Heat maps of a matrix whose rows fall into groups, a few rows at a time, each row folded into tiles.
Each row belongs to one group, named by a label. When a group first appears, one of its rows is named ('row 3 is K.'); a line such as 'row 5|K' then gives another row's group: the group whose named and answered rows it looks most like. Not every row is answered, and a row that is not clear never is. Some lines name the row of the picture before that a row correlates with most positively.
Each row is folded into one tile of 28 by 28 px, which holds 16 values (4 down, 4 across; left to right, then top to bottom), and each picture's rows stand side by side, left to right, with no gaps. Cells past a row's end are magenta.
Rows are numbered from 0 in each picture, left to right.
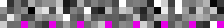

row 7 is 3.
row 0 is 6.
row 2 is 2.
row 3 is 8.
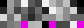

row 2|3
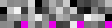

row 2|3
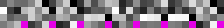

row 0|8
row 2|3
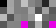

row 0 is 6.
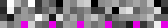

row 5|3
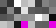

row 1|6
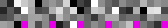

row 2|3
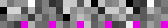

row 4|3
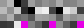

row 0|3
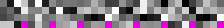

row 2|8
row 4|8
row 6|3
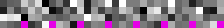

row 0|6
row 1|3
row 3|6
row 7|8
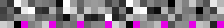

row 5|8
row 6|6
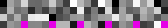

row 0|6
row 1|6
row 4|6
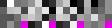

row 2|3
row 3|2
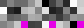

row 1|3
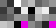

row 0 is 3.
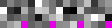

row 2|8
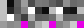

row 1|8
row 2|8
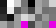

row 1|6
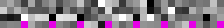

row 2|6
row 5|2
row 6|8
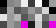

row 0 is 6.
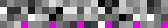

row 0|8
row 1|6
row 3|3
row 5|2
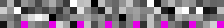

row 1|6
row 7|8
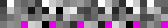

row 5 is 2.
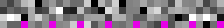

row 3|2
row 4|2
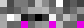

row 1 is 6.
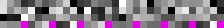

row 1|8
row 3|8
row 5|2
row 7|3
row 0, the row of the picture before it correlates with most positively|1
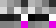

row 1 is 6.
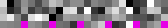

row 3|8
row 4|3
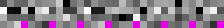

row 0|8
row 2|2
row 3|8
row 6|2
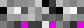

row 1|3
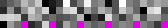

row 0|6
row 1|3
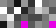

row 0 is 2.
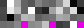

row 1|8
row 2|3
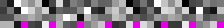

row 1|3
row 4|3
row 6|3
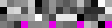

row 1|2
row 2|6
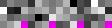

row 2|3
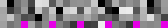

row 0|2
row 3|3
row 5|2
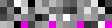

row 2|2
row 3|3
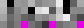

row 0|2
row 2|2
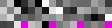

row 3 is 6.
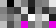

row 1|6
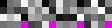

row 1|3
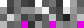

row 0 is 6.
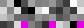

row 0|3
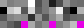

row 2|8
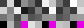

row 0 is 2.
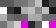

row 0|8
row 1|3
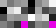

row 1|6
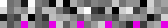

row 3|8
